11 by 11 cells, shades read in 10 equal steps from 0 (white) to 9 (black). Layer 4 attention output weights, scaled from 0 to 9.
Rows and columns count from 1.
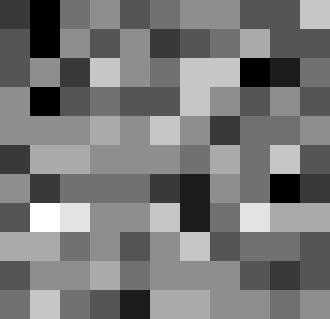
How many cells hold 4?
33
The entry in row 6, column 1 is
7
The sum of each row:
58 62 54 58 46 46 66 37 49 53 49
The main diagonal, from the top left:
7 9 7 5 4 4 8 5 5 7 4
